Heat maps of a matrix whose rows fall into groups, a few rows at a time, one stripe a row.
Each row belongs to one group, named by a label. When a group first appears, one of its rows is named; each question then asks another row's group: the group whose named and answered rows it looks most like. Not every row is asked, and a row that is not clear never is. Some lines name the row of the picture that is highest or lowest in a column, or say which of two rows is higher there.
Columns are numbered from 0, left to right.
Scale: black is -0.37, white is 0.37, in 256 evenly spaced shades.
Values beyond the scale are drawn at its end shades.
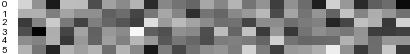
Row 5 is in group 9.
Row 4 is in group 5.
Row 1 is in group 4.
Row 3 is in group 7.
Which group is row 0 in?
9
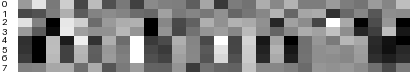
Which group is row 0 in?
4
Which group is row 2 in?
9
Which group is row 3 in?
9
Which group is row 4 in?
7
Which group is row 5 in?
7
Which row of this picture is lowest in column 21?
2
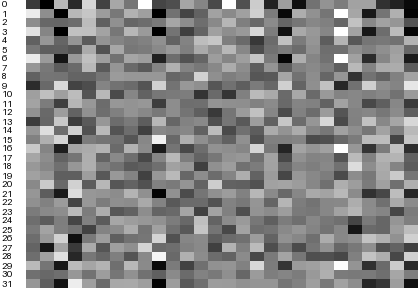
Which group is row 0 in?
7
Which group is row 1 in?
9
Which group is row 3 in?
9
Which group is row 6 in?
9
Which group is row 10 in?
4
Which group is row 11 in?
9
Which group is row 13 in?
5
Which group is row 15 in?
5
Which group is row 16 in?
9
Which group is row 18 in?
4
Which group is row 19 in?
4
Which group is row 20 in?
4
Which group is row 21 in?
9
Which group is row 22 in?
5
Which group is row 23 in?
4
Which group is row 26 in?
5
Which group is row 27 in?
7
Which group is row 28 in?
5
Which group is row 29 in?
9
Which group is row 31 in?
9
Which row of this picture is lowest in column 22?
9
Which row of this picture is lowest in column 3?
26
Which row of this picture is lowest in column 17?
0
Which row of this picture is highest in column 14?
0
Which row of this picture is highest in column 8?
0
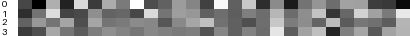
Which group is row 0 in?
7
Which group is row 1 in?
5
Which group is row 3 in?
5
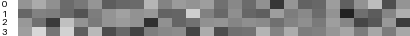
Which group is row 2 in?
9
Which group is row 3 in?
4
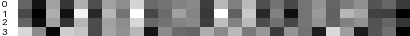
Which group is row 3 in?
9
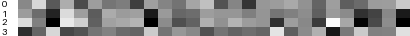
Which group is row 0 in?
4
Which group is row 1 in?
9
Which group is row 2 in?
9
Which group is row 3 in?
5
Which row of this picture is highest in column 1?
0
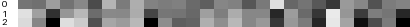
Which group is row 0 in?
5
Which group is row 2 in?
9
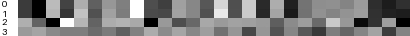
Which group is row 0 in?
7
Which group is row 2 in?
9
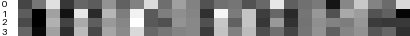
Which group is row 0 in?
5
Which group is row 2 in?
7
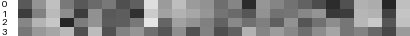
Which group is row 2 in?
5
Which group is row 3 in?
4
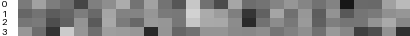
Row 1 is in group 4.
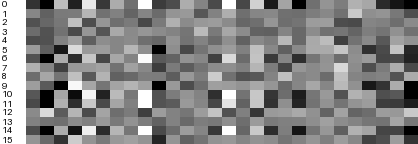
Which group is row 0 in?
7
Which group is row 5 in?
9
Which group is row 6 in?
7
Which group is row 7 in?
9
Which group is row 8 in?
4
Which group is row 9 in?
9
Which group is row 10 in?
7
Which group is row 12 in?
4
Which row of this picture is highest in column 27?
12
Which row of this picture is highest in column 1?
12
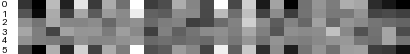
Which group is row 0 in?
7
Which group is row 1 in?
7
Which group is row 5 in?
7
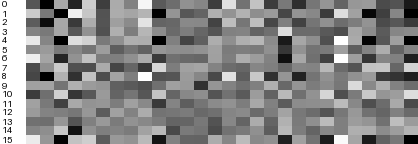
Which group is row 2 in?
7
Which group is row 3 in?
5
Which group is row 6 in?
9
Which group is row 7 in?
5
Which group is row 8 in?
7
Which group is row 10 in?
5
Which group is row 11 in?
9
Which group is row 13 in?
5
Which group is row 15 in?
9
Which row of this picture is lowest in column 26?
8
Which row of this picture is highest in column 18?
3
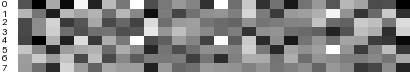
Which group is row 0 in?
7
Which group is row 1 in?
9
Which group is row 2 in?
5
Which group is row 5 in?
9
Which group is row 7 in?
9
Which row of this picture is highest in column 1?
6
